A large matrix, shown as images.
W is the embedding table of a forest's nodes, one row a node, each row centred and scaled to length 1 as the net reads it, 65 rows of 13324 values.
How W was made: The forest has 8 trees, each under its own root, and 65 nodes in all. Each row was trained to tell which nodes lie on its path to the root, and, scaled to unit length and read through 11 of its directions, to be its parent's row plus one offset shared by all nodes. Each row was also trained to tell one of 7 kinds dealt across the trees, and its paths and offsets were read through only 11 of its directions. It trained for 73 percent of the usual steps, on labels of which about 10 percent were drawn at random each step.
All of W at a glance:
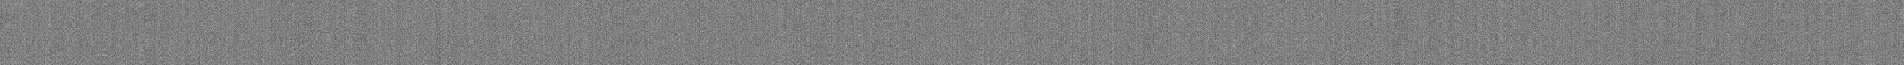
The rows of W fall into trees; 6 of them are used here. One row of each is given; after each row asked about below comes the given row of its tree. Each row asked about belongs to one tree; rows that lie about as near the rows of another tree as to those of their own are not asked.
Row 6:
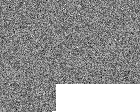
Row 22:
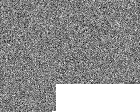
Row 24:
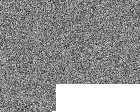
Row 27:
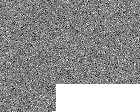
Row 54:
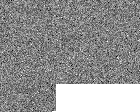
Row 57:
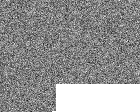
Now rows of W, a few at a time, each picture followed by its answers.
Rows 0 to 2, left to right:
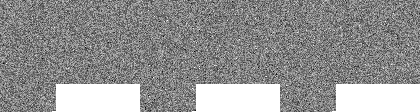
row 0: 27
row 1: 6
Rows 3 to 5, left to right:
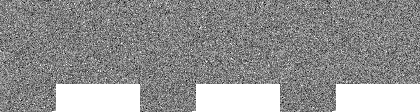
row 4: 54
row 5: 54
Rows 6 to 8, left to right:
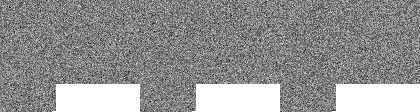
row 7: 54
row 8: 27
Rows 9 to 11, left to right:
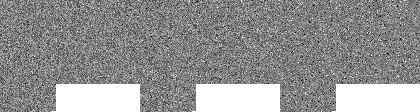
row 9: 27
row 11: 54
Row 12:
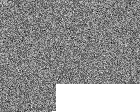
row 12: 27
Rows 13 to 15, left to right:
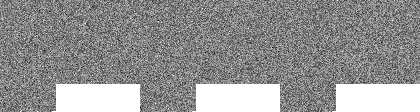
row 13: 6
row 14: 27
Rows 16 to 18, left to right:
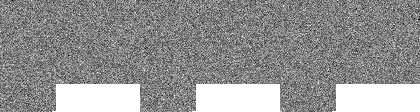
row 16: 22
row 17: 24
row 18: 6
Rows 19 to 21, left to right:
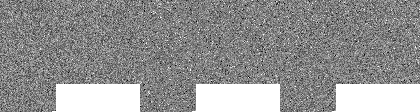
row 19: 27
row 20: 54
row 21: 54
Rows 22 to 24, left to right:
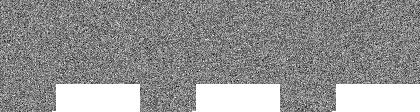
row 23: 24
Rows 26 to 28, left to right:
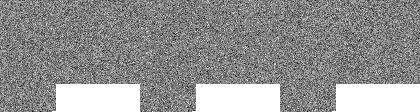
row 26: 24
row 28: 6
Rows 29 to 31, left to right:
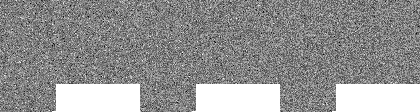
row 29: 54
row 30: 24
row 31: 22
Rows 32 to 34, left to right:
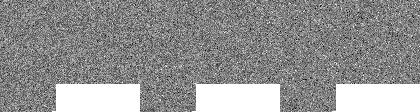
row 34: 6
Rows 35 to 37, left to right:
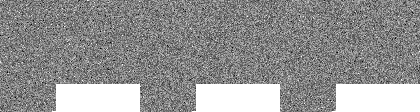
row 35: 27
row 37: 54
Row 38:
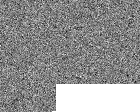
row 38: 6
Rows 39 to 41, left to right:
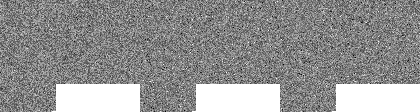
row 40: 24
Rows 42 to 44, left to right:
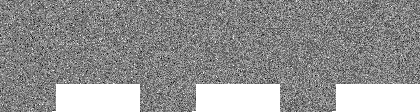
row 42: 27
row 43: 57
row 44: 6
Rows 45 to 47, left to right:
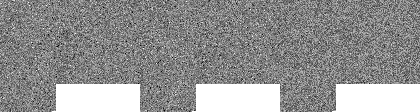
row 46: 57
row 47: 6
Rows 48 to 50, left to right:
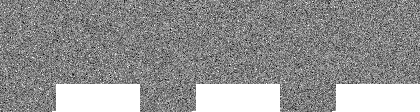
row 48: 22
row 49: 54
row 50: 54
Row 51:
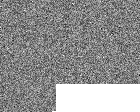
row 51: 57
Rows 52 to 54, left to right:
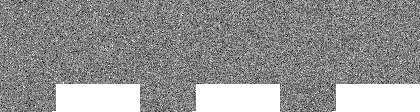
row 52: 27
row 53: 6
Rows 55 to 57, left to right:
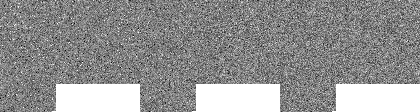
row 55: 54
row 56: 6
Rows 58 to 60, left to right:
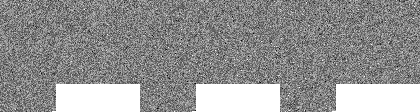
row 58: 27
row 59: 27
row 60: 24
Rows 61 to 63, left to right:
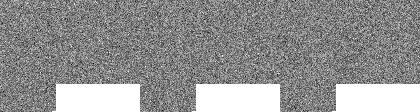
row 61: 54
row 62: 6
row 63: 6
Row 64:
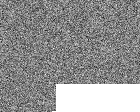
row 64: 27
